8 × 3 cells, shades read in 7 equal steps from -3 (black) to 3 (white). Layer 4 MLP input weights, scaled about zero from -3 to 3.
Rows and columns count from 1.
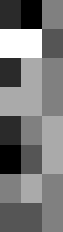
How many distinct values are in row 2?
2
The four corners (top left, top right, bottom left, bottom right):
-2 0 -1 0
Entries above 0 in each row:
0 2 1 2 1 1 1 0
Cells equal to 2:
0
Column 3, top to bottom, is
0 -1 0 0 1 1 0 0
